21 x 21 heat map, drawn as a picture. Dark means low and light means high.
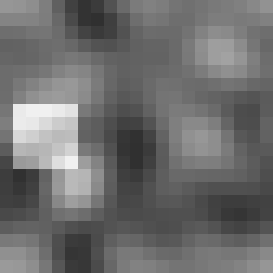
Ninth with the highest average: middle left. Histogram: skewed, a long tail of high values. Roughest part: middle left. Odd patch: higher, in the middle left.
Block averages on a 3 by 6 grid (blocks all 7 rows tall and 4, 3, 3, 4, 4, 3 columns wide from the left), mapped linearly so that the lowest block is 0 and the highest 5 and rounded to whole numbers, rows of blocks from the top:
210122 / 450020 / 110000
